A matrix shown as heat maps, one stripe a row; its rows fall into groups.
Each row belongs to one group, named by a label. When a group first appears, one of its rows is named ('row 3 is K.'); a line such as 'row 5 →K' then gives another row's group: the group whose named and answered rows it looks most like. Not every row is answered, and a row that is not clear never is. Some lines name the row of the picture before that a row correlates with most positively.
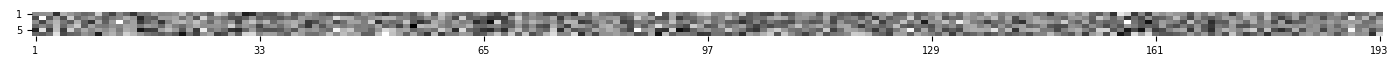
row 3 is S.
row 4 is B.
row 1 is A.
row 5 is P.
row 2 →P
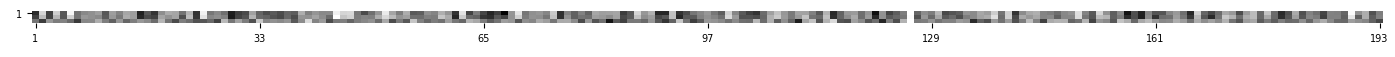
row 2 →P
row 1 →P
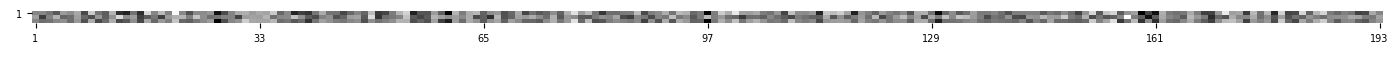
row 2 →S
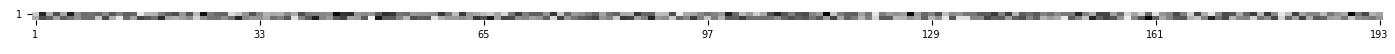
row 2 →S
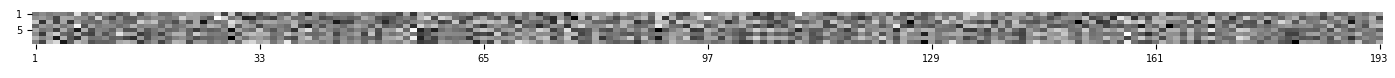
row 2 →A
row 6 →S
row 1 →B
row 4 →B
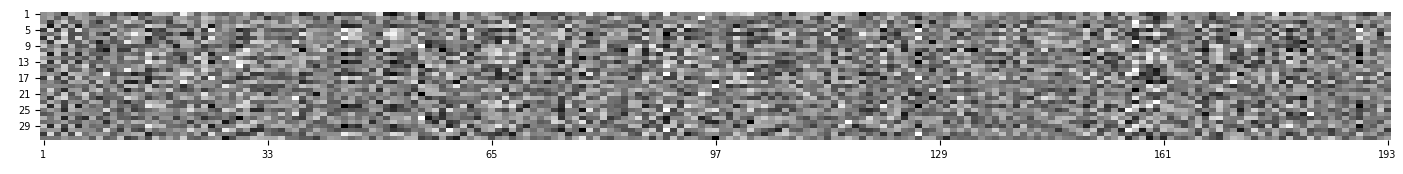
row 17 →P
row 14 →B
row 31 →P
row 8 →S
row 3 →S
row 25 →A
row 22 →S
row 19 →A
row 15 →S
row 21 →B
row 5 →P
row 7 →P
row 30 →A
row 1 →A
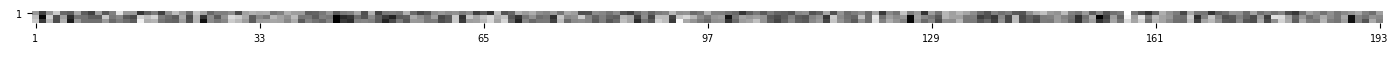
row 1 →S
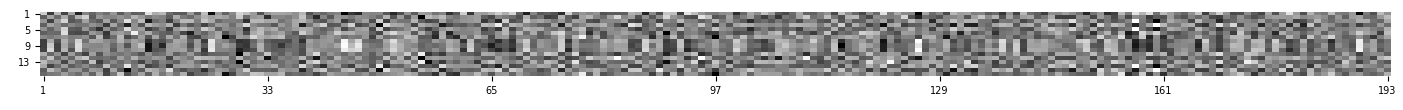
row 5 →S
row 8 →P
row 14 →S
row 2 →B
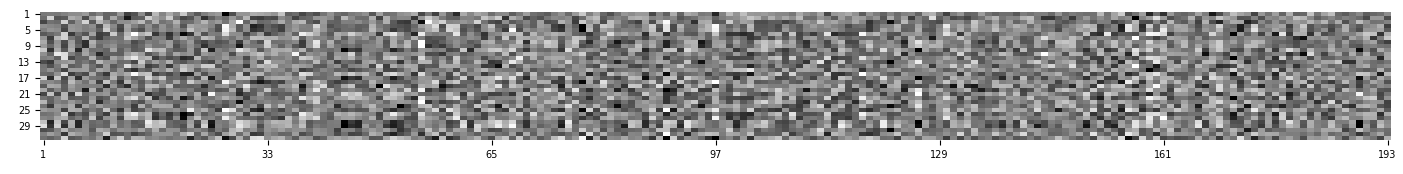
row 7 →S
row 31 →A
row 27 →A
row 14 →S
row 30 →B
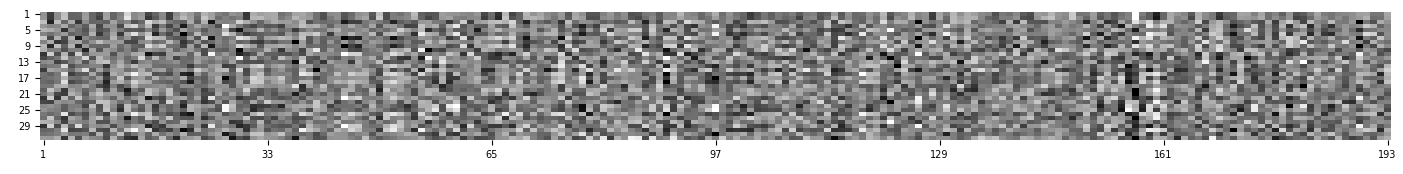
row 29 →P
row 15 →B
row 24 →A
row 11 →P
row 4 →A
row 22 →P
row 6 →A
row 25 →A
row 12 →B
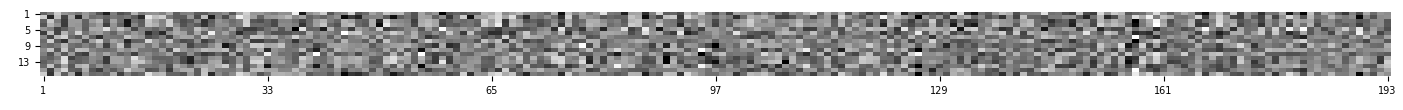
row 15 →S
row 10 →B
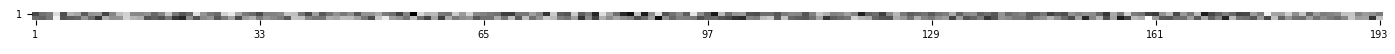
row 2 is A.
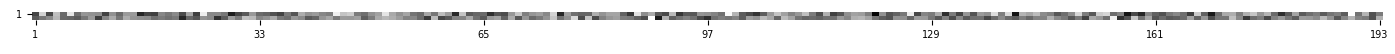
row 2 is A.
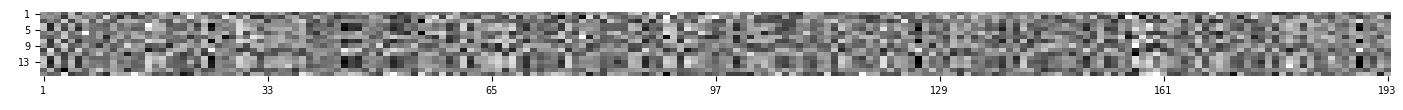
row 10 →P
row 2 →A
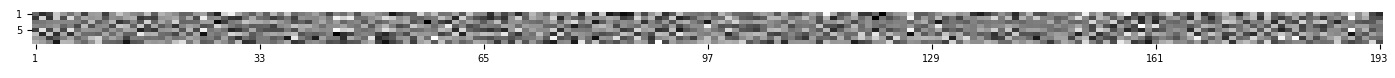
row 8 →A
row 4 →A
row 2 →P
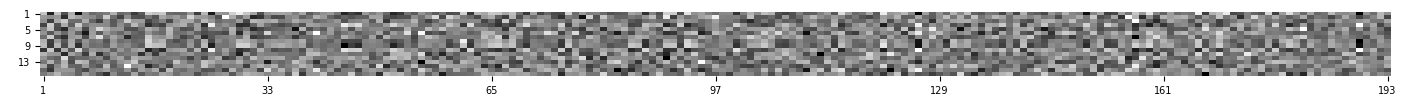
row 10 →P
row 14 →S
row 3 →S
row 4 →P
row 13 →B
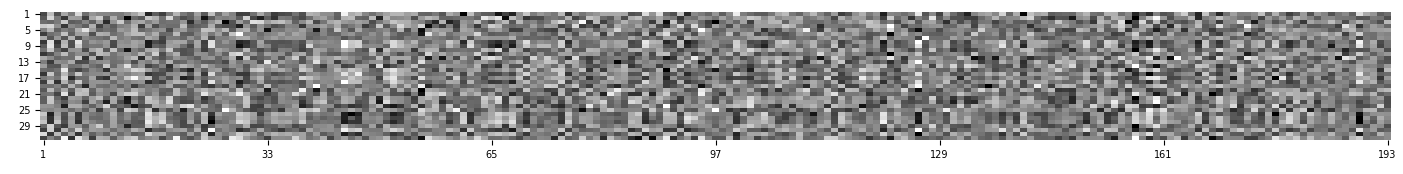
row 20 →B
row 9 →P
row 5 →B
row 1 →P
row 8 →P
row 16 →P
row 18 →P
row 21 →B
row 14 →S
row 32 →B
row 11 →B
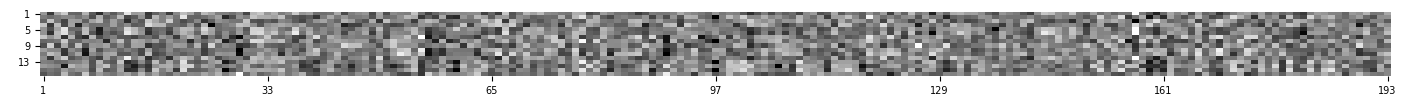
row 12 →S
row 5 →S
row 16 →B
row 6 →S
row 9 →P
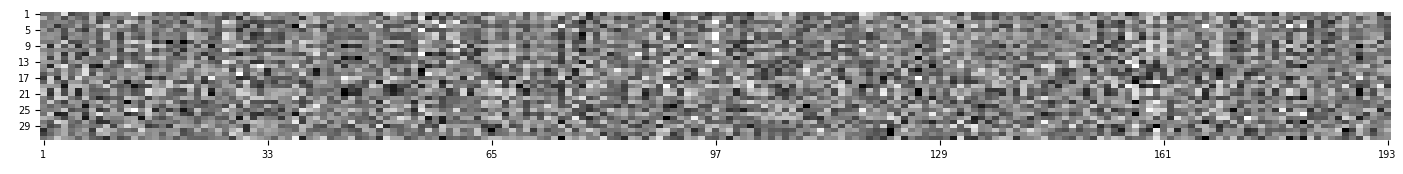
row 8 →A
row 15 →B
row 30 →B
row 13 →A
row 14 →S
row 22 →S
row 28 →S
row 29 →S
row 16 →B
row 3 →A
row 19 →A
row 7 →A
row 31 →B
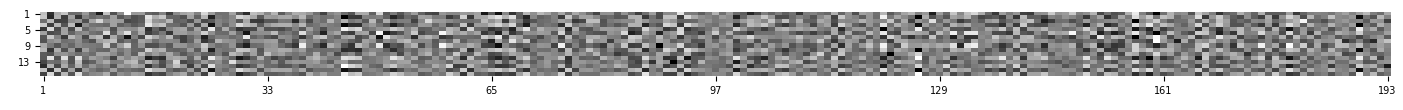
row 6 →S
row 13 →B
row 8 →B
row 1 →S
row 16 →P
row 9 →S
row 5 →P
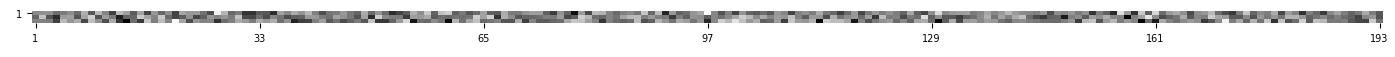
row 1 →A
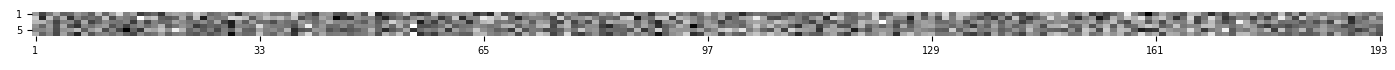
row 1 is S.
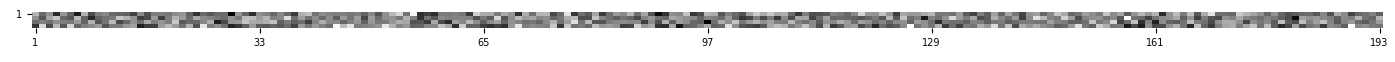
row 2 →S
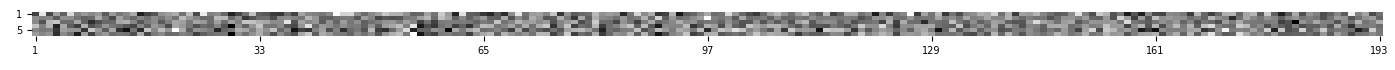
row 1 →P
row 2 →A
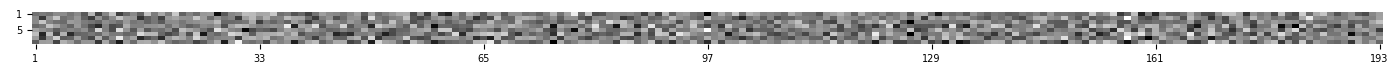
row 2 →S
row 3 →B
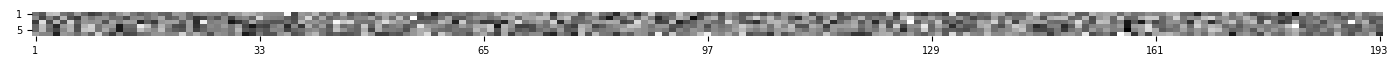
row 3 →P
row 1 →S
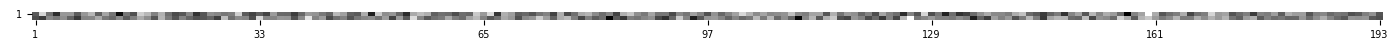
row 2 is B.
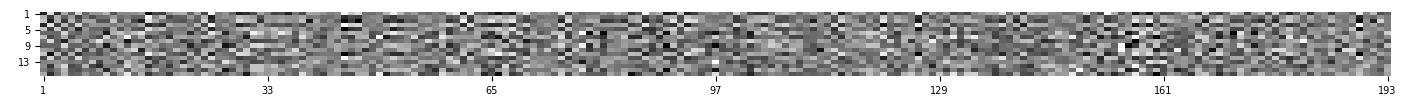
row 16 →S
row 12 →P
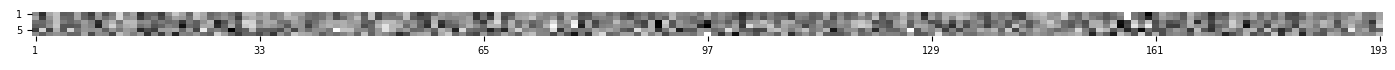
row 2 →S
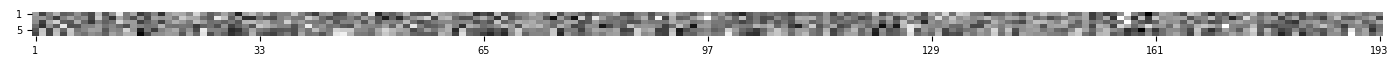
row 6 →P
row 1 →S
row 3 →S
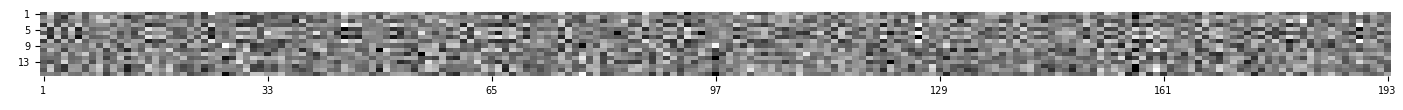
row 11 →B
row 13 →B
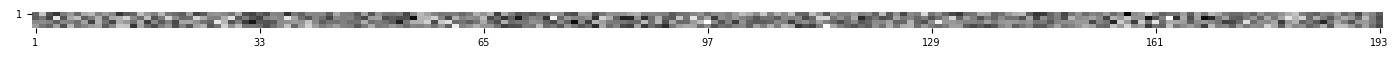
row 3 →A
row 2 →B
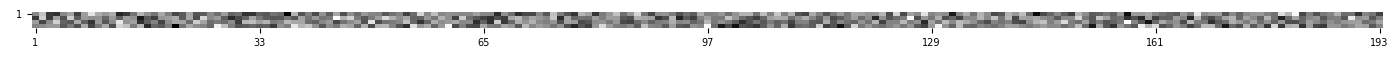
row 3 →S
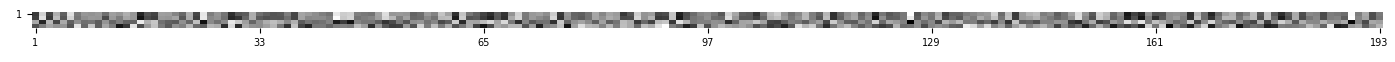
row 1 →P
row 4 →B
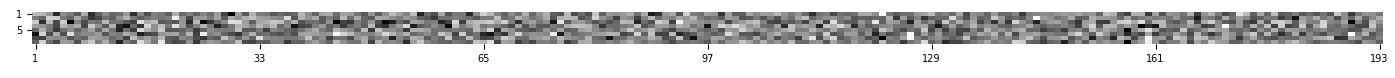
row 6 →P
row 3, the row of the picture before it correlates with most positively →3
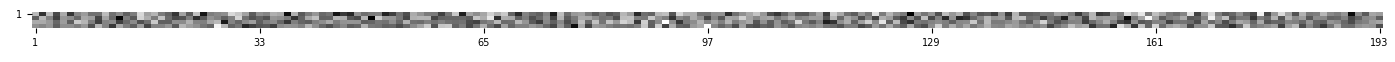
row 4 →A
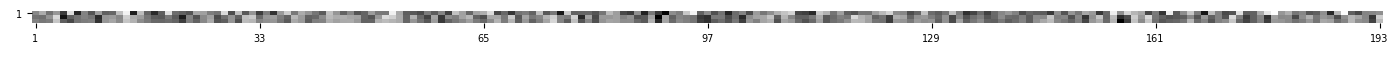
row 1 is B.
